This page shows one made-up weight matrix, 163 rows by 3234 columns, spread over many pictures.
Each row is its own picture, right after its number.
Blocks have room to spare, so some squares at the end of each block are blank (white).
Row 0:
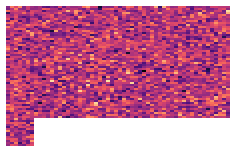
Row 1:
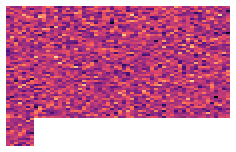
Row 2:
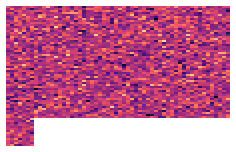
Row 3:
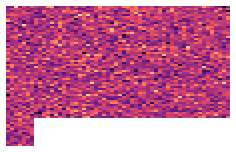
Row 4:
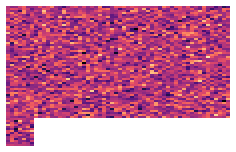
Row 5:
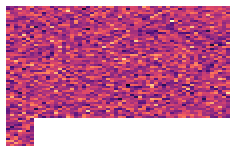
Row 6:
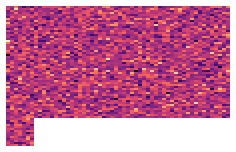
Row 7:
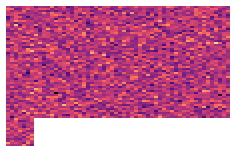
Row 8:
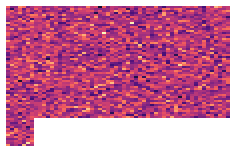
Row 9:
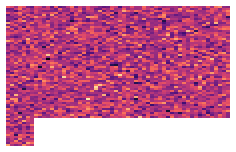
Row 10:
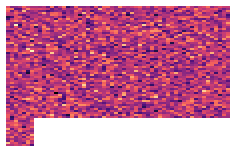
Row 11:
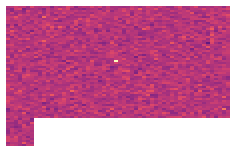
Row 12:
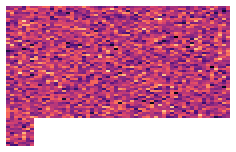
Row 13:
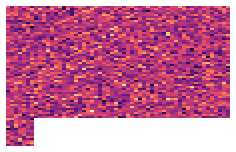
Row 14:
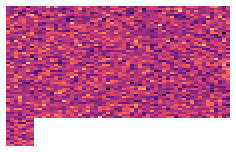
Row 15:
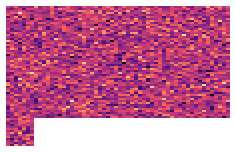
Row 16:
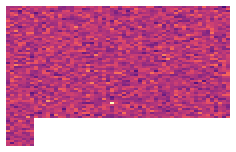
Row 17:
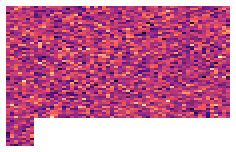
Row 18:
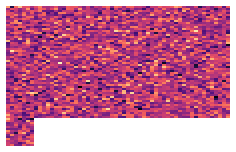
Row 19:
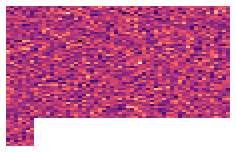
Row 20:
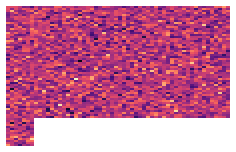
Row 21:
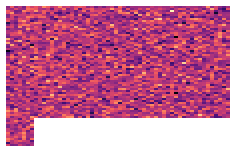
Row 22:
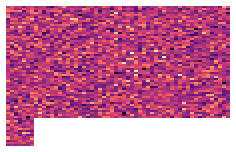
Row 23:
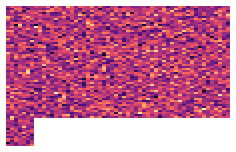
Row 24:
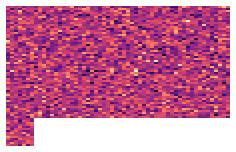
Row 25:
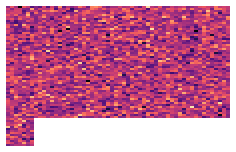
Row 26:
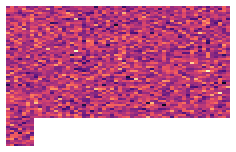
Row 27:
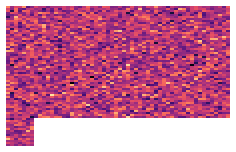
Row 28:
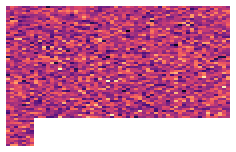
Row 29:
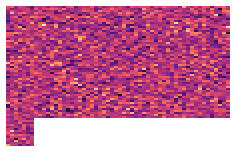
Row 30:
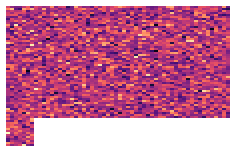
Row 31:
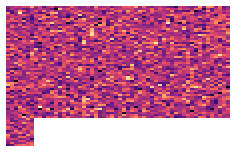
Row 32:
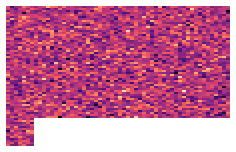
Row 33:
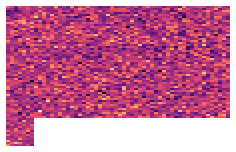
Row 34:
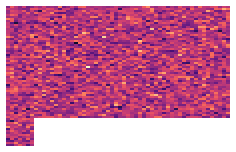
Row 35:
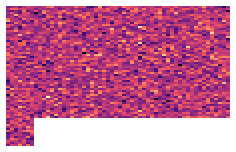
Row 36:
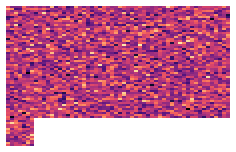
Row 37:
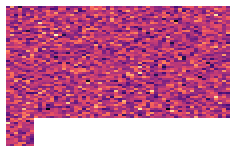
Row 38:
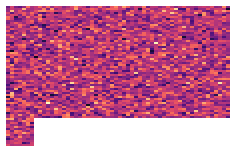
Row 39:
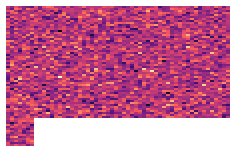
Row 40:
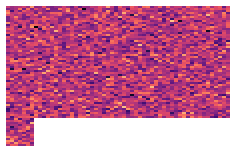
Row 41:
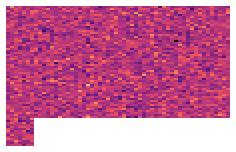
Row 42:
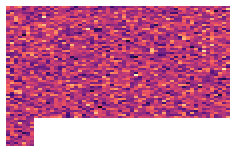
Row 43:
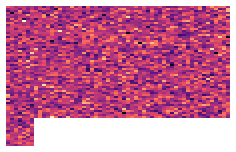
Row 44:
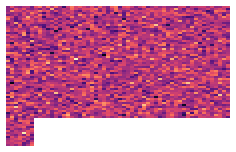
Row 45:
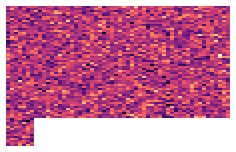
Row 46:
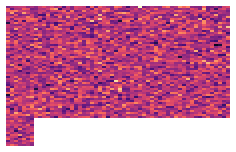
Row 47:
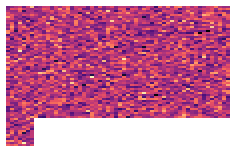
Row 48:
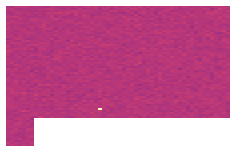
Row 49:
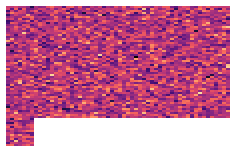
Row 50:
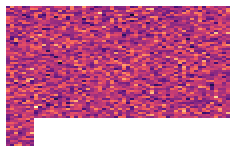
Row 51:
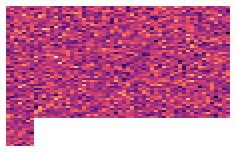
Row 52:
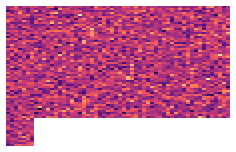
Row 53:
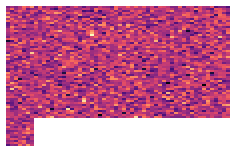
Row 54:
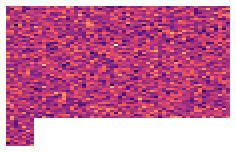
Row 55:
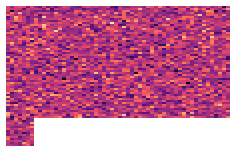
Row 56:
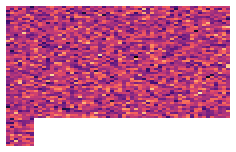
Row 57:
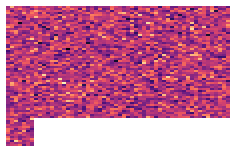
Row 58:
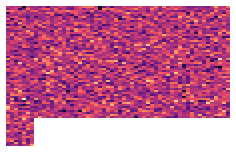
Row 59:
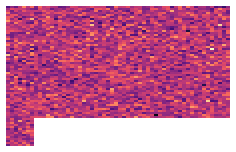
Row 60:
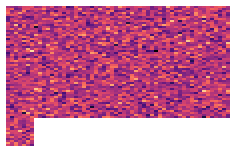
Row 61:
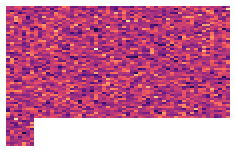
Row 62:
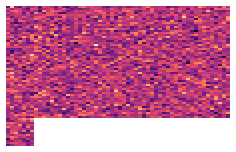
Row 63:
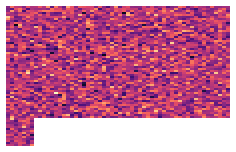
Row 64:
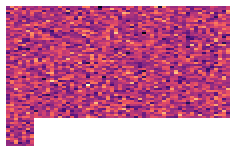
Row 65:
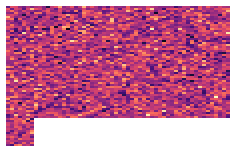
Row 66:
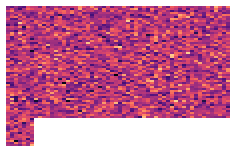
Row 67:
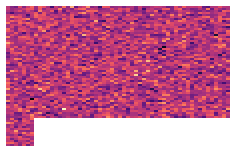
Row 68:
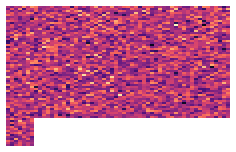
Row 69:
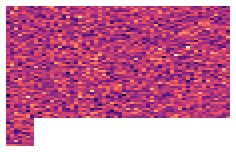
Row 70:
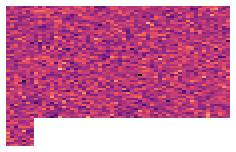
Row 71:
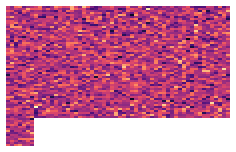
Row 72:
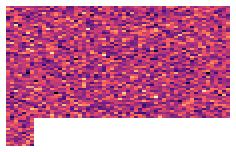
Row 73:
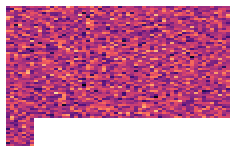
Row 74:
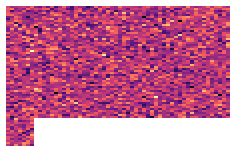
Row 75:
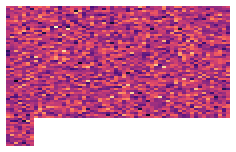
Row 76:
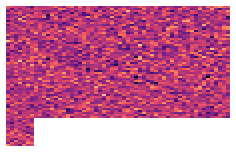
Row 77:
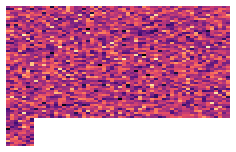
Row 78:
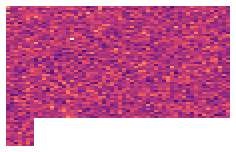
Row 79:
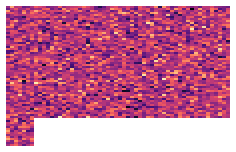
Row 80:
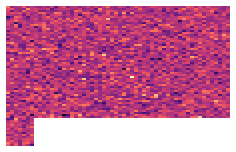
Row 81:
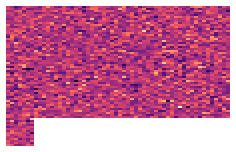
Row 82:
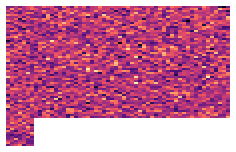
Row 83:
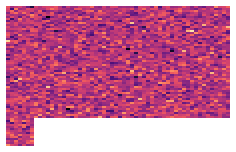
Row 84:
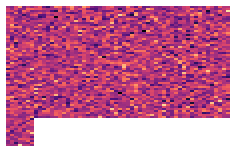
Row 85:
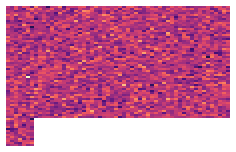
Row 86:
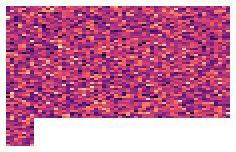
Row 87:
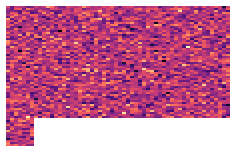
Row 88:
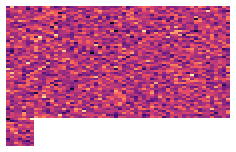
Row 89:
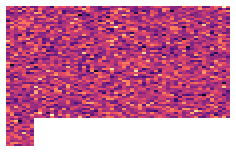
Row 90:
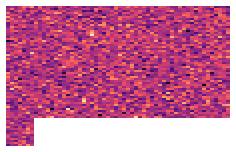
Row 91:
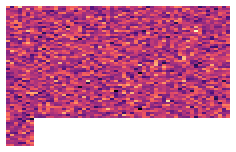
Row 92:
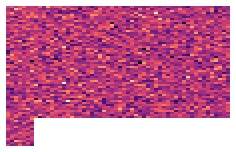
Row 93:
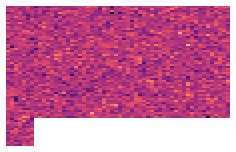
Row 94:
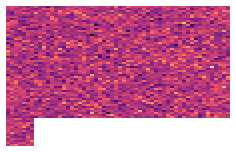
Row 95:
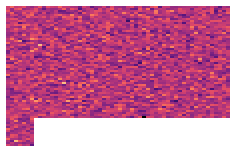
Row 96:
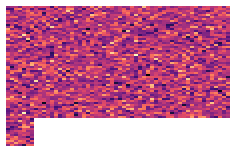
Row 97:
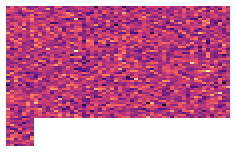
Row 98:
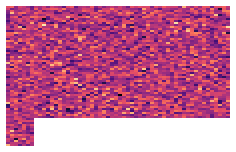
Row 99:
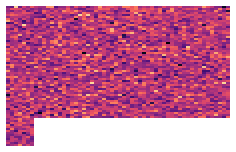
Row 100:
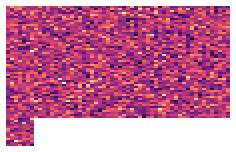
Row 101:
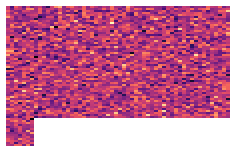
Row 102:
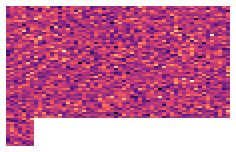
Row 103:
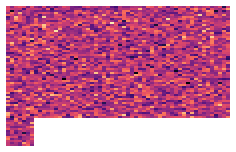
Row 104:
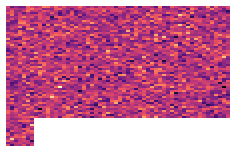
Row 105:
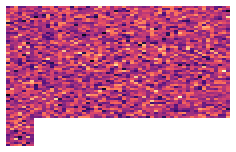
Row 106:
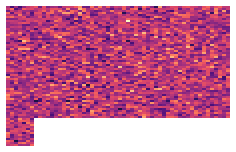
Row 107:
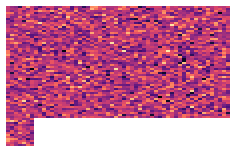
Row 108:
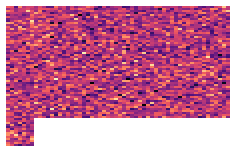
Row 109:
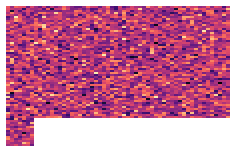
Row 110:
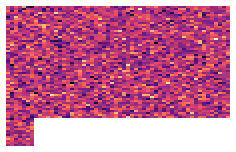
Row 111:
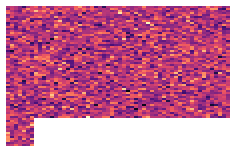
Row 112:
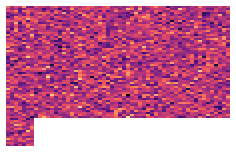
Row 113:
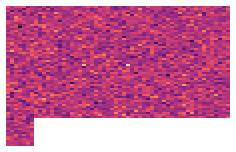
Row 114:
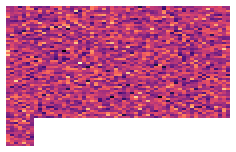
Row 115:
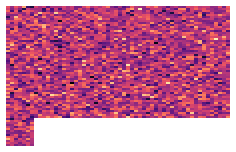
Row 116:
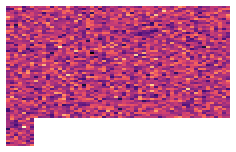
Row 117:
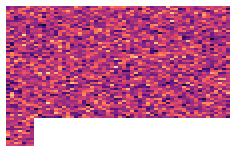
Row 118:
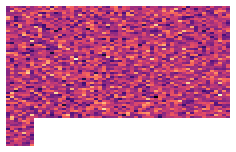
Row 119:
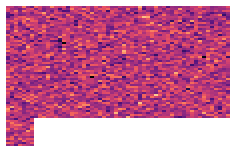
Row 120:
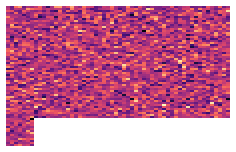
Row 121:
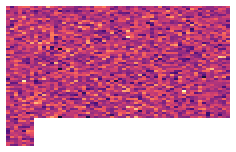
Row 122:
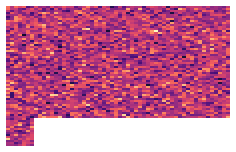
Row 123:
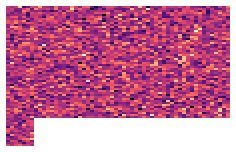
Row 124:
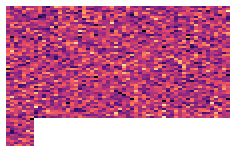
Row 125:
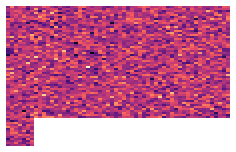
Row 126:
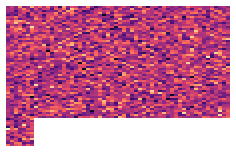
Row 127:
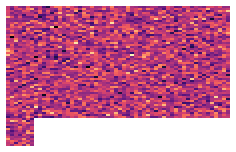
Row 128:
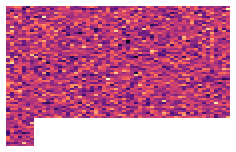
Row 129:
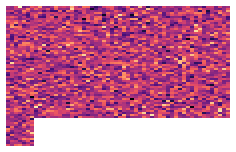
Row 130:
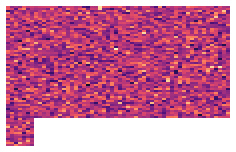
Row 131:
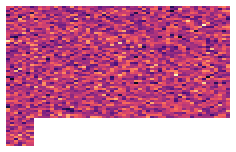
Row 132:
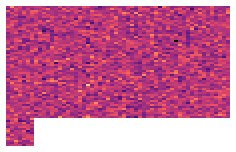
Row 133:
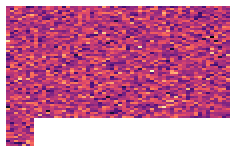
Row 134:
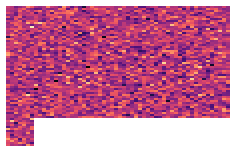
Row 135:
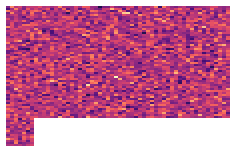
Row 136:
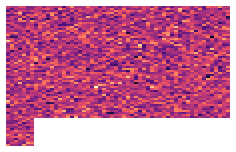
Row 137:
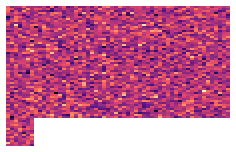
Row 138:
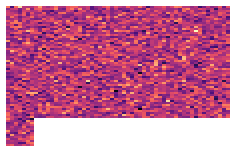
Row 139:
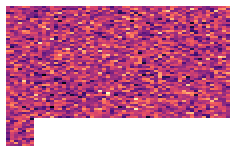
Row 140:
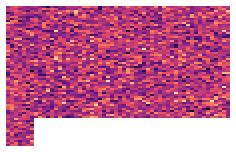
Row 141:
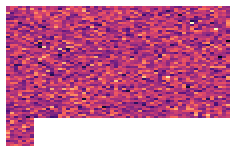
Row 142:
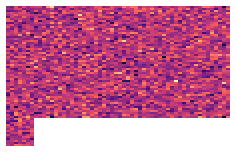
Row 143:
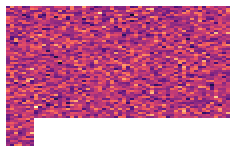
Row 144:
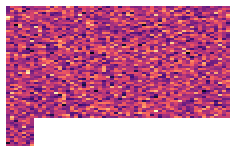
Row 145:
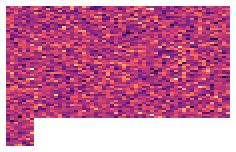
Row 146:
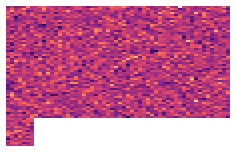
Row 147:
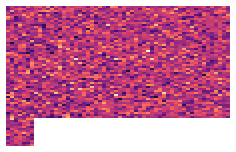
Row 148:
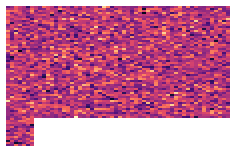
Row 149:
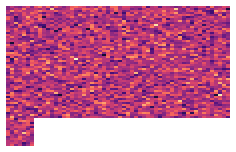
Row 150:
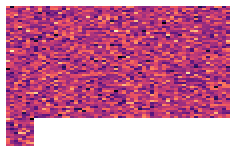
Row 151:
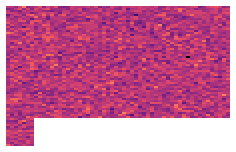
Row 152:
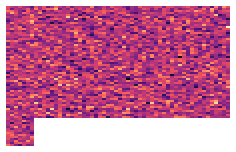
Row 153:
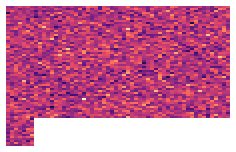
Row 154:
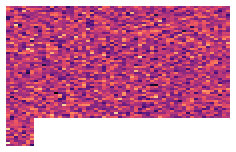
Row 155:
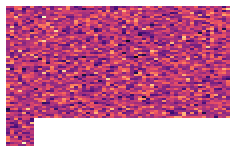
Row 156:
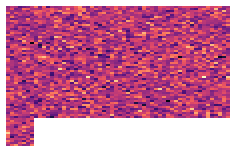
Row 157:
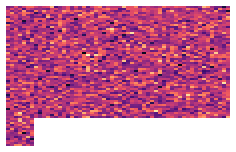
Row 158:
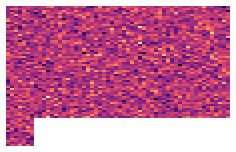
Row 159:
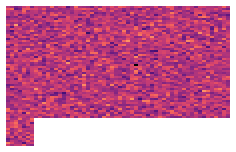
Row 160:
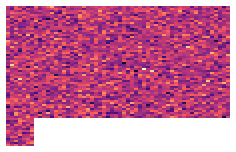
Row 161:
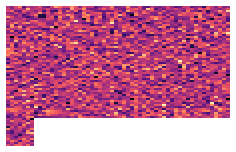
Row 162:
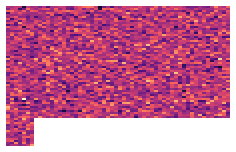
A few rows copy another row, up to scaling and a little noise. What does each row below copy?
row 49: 56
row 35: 158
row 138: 91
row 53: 90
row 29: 98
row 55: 103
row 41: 132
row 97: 26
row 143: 50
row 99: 3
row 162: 58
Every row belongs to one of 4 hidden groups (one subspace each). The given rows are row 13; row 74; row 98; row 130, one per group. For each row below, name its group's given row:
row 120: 13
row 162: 130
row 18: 13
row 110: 74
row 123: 13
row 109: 74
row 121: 130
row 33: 98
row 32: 130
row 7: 74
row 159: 74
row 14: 98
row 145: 13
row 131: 98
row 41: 130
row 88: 13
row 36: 74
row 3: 98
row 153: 130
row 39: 98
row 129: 13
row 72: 74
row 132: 130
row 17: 130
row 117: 74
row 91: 13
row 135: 130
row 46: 98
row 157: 98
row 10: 74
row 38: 74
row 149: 74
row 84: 13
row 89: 98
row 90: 98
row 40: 74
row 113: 74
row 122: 74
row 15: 98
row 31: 98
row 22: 98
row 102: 13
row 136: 98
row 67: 98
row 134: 13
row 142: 98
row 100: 130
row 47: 74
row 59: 98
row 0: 130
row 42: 74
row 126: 13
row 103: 74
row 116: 74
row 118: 74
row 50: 13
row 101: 13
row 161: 13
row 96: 74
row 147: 74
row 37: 13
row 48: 130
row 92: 130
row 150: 13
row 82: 98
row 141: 130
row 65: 13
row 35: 98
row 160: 98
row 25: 13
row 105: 98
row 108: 98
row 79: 130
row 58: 130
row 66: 130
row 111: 130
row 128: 74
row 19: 130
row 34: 13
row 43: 98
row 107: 13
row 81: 13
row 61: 74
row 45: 98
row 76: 98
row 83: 98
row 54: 74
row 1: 13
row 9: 98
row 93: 130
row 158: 98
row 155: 74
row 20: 98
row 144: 74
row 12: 130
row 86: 74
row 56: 98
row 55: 74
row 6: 98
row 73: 74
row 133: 98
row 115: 74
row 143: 13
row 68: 98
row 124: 13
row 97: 98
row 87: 98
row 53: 98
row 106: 130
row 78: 130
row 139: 130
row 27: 74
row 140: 130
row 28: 130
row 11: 74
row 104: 130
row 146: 74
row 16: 98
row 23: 74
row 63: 74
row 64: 130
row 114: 13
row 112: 74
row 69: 98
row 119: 74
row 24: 98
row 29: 98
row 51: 13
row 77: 74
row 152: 98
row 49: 98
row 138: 13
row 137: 74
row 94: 130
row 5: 74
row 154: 74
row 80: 74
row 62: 13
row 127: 13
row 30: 74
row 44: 74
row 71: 13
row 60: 74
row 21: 130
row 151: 98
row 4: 98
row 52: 98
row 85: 13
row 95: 130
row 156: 130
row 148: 98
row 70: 130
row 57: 130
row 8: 98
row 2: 13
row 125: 13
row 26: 98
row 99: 98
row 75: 13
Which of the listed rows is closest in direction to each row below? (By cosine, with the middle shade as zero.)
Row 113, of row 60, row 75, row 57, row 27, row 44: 27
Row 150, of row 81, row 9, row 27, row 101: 101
